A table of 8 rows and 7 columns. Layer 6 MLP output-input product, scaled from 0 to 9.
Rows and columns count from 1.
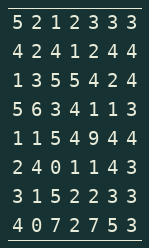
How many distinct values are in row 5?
4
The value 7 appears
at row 8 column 3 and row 8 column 5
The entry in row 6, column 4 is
1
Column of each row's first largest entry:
1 1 3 2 5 2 3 3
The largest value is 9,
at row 5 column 5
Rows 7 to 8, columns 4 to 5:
2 2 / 2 7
